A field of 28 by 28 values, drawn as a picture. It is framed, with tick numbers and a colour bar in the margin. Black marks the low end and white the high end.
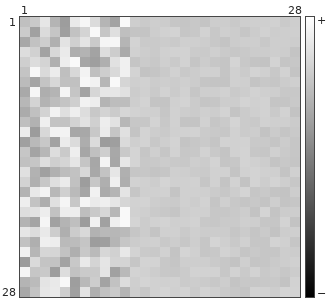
Average level on the scale: 80%. Slope: none. Stripes: none. Mirror symmetry: none. Seam: vertical, 40% of the way across, the right part calmer. Grain: fine.
